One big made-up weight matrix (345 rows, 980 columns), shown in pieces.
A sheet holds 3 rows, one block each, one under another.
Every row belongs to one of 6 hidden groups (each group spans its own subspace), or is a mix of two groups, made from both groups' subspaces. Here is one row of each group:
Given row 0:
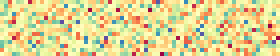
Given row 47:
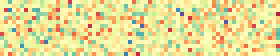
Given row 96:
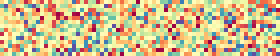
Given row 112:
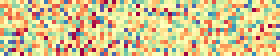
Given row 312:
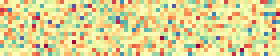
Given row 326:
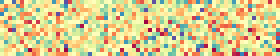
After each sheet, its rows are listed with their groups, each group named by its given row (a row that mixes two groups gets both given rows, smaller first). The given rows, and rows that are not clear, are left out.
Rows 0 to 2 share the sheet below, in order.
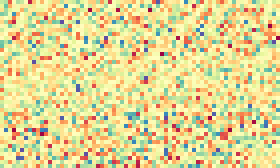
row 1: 96
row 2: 312
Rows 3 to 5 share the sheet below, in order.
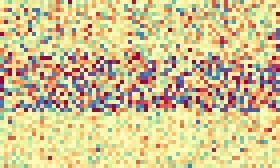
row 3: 47
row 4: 96
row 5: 112
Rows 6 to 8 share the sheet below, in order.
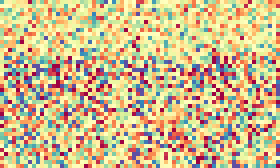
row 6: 112 and 326
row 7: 47
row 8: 326
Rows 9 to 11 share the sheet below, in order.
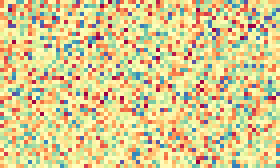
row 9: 112
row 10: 0
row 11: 326
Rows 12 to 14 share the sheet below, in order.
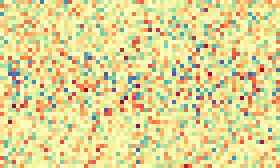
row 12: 326
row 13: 96
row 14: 112 and 326
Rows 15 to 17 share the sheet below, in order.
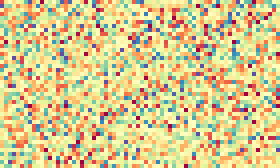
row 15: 326
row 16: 326
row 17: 112
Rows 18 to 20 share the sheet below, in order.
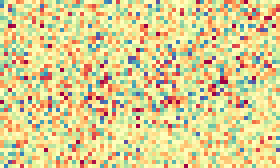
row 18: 112
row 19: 312
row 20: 112
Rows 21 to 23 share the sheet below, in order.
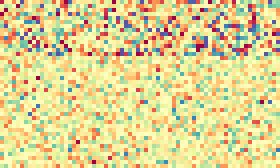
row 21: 312 and 326
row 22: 0
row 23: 96 and 112
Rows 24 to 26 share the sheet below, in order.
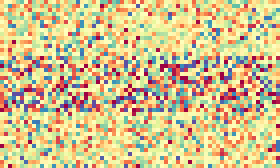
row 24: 112
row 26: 47
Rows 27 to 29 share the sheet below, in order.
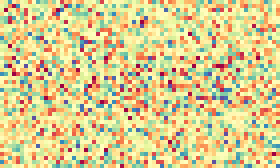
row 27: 47
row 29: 0 and 96
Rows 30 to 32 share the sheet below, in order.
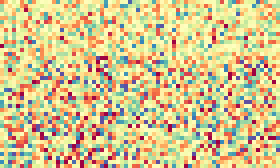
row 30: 0 and 312
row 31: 96
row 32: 112
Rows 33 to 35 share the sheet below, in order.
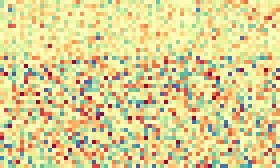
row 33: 112
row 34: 312
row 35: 96
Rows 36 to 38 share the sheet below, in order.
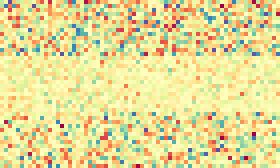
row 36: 96
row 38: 312
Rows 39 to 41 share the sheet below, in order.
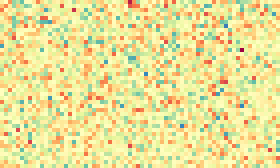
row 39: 312
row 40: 312
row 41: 47
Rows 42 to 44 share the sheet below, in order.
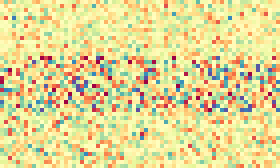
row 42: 312
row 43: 96
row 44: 47
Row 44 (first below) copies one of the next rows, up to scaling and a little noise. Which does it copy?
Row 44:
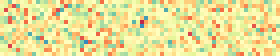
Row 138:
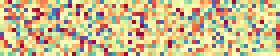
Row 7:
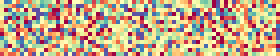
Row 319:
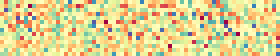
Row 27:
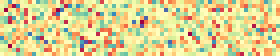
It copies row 27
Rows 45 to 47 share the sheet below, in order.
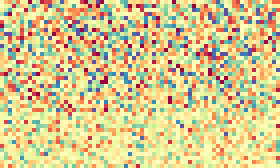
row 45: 96
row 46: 47 and 312
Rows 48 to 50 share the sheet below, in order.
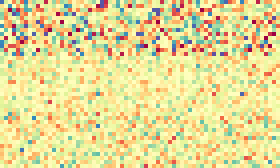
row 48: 0
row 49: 112
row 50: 96
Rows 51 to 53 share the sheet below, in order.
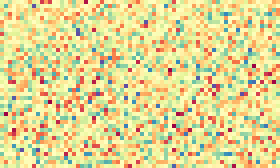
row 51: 96
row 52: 112
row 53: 0 and 312
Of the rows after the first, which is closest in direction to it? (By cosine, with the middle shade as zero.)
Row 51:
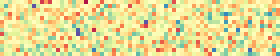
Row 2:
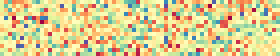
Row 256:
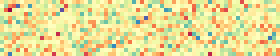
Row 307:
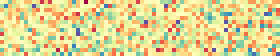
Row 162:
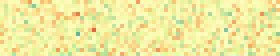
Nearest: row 307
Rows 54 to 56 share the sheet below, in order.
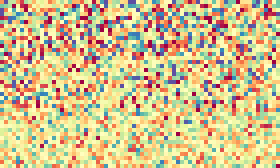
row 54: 312
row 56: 96 and 326
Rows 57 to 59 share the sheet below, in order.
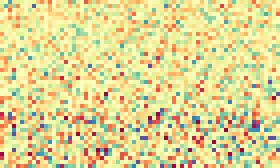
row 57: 96
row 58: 0
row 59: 0 and 112
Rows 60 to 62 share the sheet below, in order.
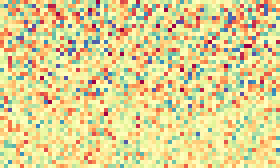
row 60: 96
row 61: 47 and 112
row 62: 96 and 112
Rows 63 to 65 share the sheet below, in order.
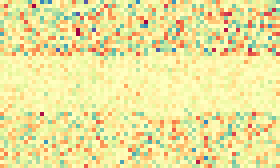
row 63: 96
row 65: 326
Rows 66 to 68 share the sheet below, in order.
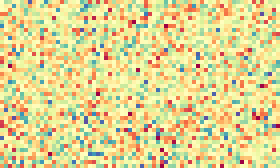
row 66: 96
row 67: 112
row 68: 96 and 312
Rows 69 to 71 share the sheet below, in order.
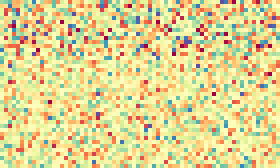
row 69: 0
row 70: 112
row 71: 96
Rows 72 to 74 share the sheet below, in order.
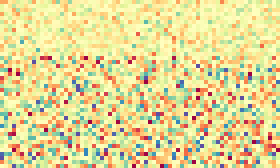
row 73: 96
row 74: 0
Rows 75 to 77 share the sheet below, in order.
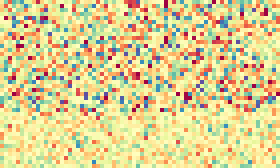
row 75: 312
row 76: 0
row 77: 96
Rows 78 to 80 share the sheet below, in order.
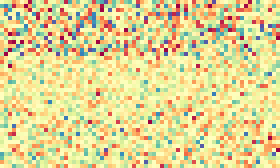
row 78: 112 and 312
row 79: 112
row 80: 0
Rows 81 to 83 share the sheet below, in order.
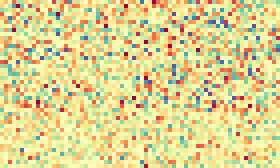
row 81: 47 and 326
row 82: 96 and 326
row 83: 96
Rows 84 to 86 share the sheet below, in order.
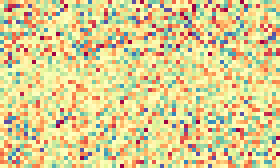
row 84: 47
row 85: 96
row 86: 47 and 96
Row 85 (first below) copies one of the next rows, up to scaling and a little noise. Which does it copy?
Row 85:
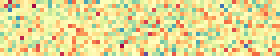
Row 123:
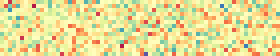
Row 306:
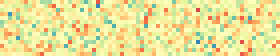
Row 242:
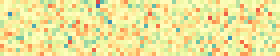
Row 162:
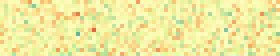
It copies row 123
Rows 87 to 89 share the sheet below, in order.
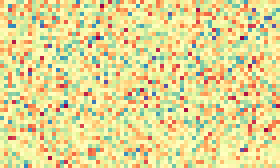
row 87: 112
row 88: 326
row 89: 112 and 326
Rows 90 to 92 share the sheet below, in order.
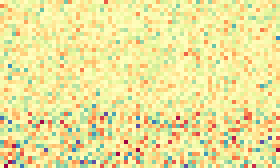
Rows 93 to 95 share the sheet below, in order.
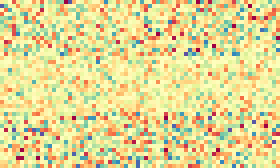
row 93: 112 and 326
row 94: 96
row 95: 312
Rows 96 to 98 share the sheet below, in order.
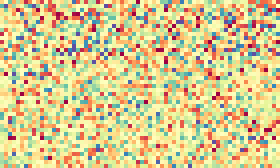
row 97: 312
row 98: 112
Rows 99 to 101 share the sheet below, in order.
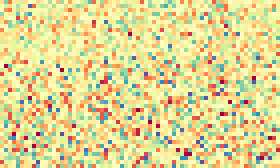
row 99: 47
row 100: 312
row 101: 0
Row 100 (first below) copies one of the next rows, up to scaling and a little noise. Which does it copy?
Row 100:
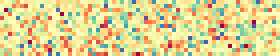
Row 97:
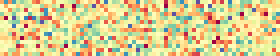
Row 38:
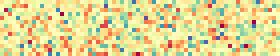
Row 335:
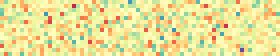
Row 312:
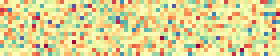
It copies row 38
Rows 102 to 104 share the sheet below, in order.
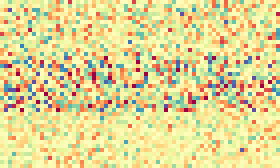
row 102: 47
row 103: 112 and 312
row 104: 112
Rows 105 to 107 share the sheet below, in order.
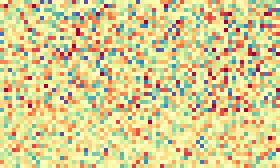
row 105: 96
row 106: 96 and 326
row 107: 0
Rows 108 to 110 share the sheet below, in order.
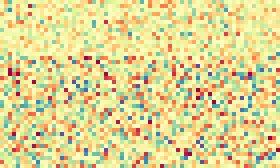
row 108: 47
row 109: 96
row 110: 0
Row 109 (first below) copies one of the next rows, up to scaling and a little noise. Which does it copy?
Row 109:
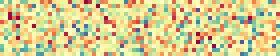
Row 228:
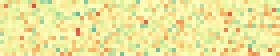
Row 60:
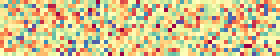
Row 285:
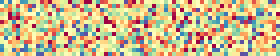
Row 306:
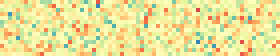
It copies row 285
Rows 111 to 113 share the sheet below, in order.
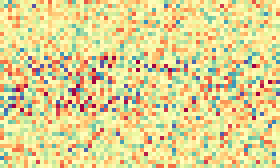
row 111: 96
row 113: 0 and 326
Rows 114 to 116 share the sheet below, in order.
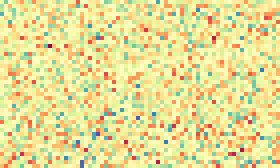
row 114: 112 and 312
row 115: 96
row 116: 112 and 326
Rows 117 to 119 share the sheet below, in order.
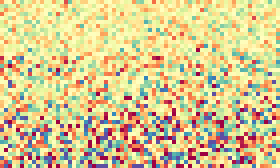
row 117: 326
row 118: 112 and 326
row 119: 312
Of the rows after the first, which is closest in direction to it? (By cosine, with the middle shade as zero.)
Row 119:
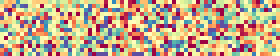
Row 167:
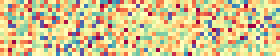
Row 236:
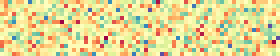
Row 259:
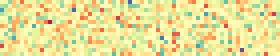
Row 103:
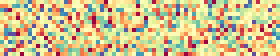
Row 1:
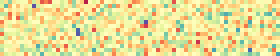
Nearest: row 103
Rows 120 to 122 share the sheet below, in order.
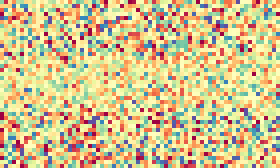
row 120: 312
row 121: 47 and 326
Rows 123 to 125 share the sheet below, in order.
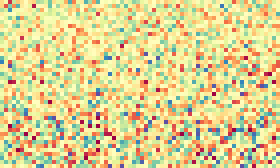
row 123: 96
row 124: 112
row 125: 96
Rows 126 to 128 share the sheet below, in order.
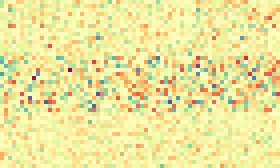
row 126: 112
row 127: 112 and 312
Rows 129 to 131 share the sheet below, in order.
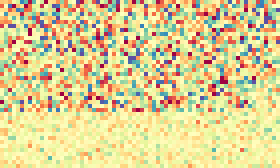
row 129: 96 and 112
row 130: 312
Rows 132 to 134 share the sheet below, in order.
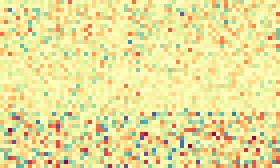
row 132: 47
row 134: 47 and 326
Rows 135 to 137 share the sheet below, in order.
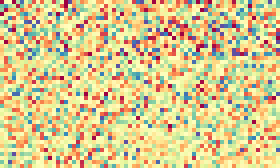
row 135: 326
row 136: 0
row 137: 112
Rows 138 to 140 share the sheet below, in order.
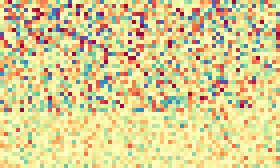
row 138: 47
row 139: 312
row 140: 47
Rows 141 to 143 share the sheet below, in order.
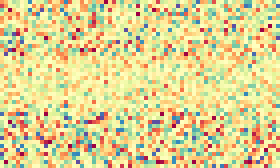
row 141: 112
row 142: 326
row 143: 0
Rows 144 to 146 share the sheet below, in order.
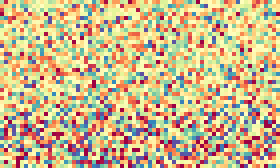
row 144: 312
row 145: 96
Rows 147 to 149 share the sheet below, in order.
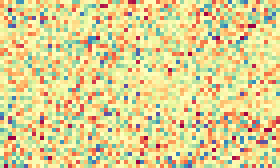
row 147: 112 and 312
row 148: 112
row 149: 112
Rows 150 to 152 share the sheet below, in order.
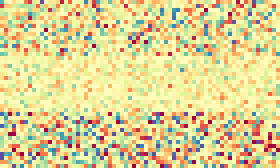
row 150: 326
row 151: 47
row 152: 0
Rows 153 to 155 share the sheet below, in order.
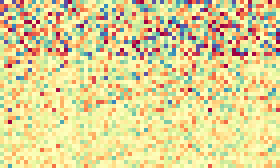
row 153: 326
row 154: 47
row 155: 47
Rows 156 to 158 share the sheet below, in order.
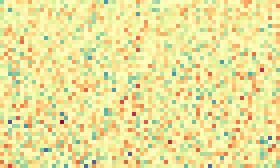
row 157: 96
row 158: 47 and 112
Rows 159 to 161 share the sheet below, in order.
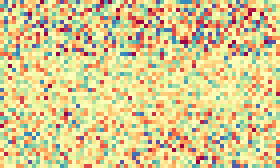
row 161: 326
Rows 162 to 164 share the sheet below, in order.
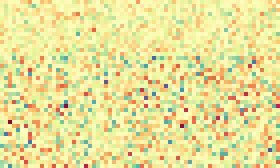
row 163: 326
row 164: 47
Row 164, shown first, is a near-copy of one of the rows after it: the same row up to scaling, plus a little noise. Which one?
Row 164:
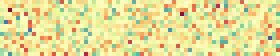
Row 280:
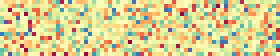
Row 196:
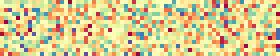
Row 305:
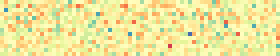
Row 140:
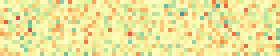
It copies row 280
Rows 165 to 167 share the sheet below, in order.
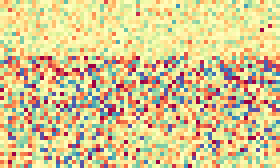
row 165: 0 and 112
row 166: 96
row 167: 112
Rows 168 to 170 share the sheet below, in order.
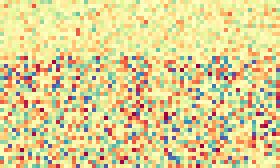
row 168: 96
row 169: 47 and 96
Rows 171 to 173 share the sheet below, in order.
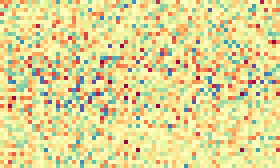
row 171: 0 and 96
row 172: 112
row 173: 112
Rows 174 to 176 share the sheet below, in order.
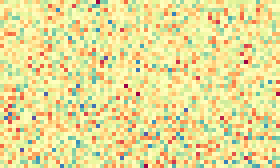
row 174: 96 and 312
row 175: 112
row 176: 96
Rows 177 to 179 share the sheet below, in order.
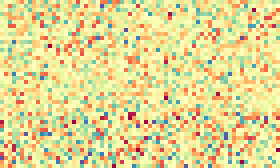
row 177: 112
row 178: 312
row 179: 112 and 312
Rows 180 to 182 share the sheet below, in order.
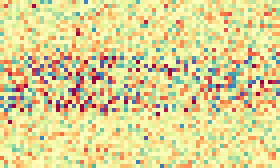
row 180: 96
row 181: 112
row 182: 0 and 112
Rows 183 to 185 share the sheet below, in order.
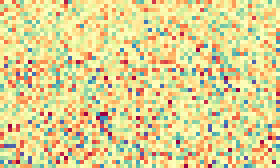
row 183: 326
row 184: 47
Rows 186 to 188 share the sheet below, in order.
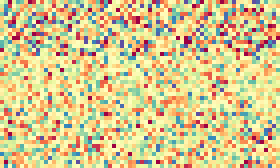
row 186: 0
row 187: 312
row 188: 0 and 112
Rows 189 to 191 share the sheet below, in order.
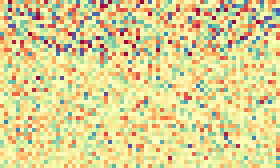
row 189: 47 and 112
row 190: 0
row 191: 47
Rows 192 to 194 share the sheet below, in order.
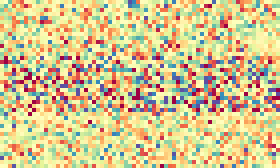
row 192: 312
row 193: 0 and 326
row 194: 0
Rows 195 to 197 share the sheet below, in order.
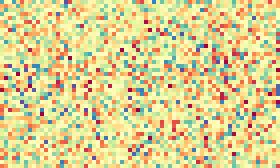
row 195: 326
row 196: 47
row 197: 326
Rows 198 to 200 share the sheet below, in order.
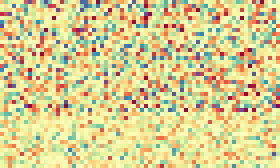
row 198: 96
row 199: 326
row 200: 0 and 96
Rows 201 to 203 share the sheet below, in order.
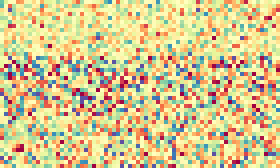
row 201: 112
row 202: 47
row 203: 0 and 96
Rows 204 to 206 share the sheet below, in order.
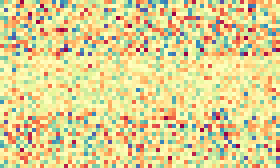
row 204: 312 and 326
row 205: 0
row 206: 47
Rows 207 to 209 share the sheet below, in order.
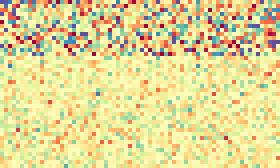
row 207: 0 and 96
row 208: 112
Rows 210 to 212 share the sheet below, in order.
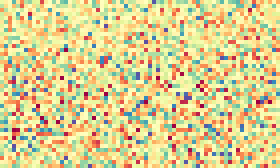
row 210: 326
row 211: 0
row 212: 312
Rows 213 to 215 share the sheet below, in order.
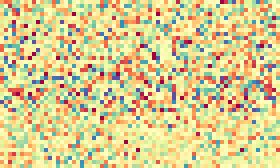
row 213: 0
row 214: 0
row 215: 112
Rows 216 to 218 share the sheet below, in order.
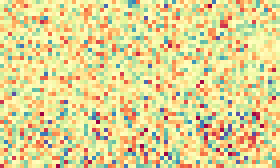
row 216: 312
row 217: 0 and 312
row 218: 312 and 326
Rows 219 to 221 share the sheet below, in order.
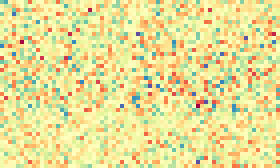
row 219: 0
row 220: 326
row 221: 326
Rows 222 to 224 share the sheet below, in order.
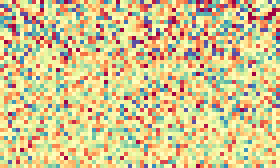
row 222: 112 and 326
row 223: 326
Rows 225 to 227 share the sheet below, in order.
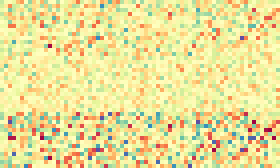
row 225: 112
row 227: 112
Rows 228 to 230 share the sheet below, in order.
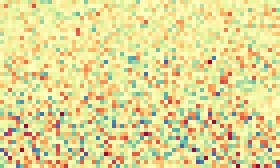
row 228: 96
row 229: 312
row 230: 47 and 326
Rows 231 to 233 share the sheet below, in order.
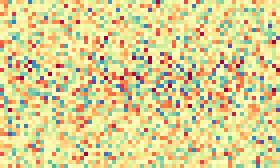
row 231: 0
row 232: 47
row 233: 0 and 47
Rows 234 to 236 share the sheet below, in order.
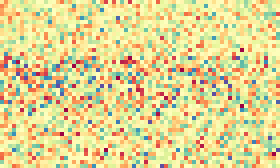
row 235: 47 and 312
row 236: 0
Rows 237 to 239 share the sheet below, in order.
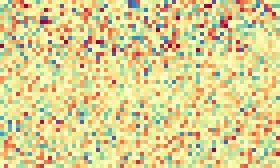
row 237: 312
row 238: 96
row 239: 96 and 112
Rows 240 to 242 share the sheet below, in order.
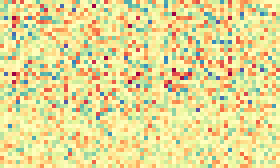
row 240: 312
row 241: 96 and 312
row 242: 96
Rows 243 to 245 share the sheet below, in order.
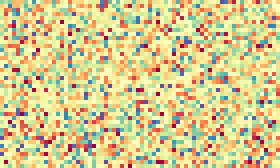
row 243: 0
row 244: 0 and 47
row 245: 0
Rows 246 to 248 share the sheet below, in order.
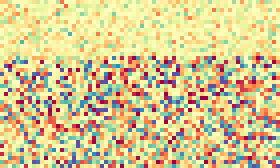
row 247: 312
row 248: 96
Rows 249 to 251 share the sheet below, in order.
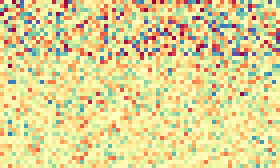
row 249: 326
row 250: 47 and 112
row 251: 0 and 47
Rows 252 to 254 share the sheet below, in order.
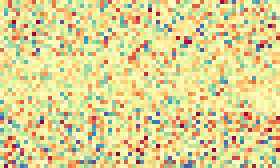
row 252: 0
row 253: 312
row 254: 112
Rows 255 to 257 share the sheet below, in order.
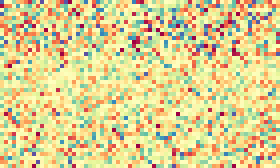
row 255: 326
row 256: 47
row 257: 0
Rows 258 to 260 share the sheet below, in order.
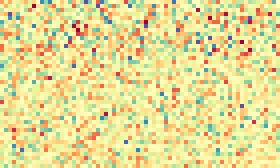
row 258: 96
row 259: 312
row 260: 112 and 312
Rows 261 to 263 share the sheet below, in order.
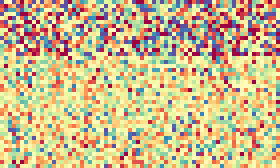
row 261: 326
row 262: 47
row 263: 96
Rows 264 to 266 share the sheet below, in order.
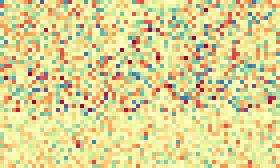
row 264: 326
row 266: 96
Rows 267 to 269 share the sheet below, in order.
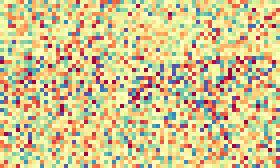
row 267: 112
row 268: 326
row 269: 47
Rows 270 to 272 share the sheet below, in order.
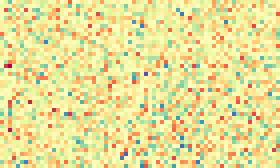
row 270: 47
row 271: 47 and 96
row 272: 96 and 326
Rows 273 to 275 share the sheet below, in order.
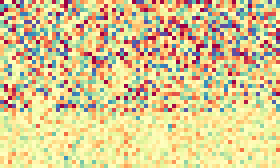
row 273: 326
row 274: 112 and 326
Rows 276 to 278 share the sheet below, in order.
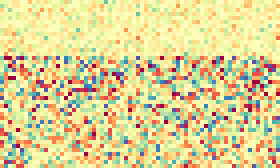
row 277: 0
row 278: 47 and 112
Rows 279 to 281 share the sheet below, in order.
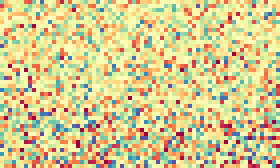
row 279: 312 and 326
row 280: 47
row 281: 96
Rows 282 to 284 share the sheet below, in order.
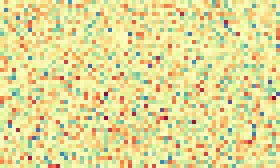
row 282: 47
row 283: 0
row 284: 96 and 312
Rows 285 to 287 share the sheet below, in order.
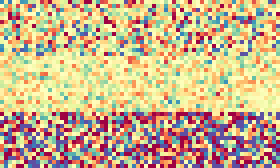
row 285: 96
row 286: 312
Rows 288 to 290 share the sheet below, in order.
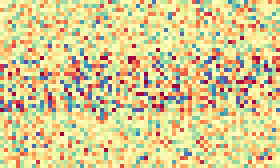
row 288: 112 and 326
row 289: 96 and 312
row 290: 0
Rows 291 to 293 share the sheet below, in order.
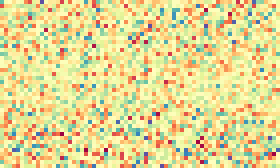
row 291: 326
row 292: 96
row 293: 0
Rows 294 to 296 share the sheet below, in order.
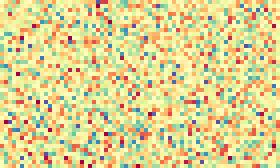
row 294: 96
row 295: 312 and 326
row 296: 47 and 312
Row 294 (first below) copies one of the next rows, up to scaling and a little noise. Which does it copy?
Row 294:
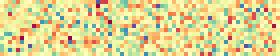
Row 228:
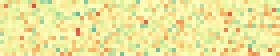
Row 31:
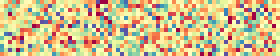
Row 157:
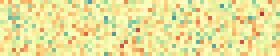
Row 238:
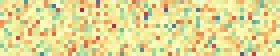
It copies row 31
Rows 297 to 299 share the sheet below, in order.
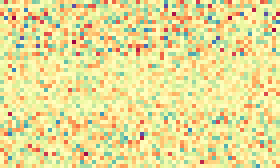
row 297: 312
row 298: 0
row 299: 47
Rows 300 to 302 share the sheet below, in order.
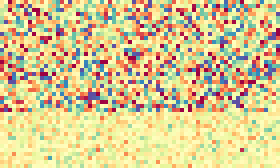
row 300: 47
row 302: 112
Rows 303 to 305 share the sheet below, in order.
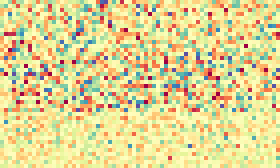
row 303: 96 and 112
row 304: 312
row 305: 47
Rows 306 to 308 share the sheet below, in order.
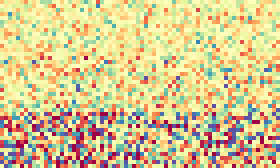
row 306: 96
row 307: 96
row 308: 112
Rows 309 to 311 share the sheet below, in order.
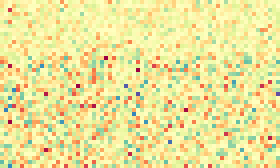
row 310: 112
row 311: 47 and 112
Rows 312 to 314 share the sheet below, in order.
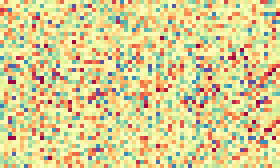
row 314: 112
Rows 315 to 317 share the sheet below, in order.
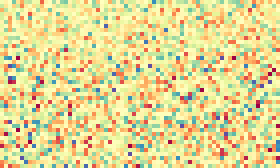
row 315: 326
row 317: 47
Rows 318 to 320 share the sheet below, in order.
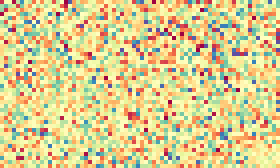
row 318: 326
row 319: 47
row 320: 312
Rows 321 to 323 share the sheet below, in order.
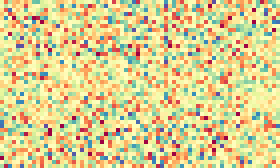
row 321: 312
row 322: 312
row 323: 312
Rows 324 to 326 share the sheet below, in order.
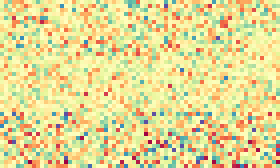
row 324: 312
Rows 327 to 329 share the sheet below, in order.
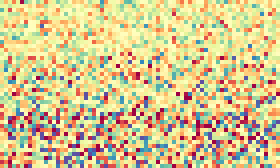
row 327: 0 and 312
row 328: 0
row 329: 112
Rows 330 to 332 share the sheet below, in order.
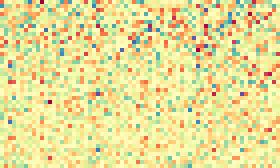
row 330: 326
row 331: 112
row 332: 112
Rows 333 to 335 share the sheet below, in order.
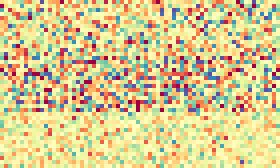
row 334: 312
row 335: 312
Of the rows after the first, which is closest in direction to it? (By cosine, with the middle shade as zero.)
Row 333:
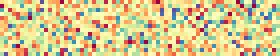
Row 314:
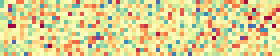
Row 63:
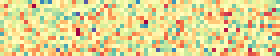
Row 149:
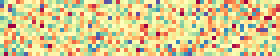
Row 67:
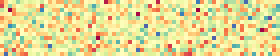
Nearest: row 67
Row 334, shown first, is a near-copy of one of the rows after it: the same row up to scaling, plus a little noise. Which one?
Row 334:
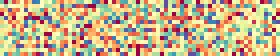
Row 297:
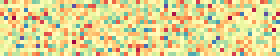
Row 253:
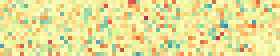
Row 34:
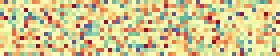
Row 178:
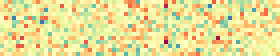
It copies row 297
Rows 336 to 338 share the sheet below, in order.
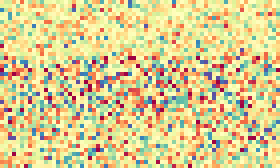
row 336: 96 and 312
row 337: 312
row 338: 112
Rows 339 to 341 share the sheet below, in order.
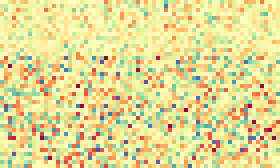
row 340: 0 and 112
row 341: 112
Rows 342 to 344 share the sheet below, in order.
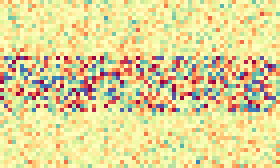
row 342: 96
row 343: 0
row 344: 326
